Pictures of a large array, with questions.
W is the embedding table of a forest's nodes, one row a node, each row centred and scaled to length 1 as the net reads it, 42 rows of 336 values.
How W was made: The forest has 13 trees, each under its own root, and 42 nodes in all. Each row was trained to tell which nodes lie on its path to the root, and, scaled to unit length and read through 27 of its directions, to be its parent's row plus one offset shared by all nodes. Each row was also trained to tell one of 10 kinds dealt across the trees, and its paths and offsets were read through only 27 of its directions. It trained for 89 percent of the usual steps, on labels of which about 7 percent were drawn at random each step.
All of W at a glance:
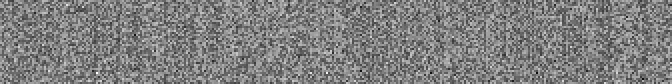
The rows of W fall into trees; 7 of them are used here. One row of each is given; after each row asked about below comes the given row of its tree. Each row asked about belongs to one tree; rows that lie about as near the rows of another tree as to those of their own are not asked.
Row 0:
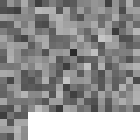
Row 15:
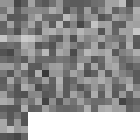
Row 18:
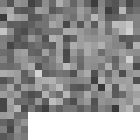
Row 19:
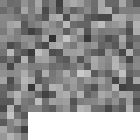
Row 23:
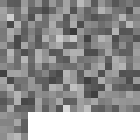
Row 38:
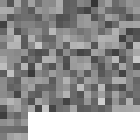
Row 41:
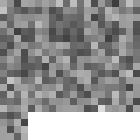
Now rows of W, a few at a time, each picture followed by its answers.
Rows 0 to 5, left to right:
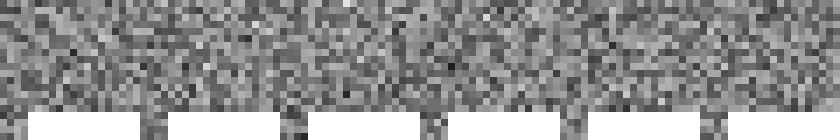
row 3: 15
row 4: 18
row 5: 0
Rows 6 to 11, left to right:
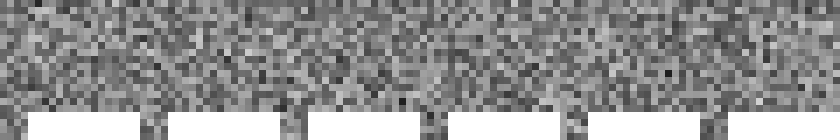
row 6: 15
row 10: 41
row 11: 18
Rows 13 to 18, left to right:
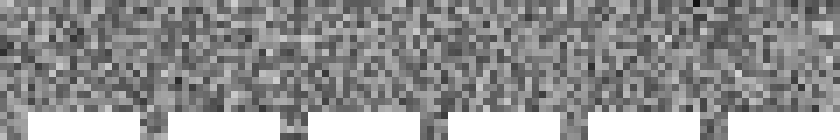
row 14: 19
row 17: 23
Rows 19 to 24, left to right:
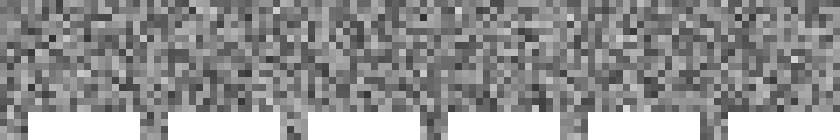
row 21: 41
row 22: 15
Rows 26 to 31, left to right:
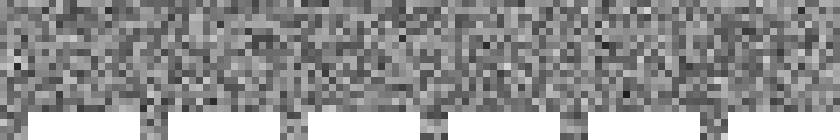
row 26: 23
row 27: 18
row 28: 38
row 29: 0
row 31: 19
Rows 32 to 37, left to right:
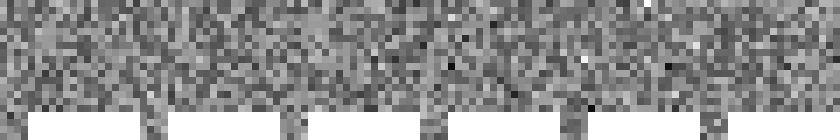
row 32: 23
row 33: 41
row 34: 41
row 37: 19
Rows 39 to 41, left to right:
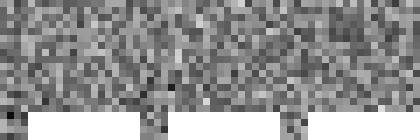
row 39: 15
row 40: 19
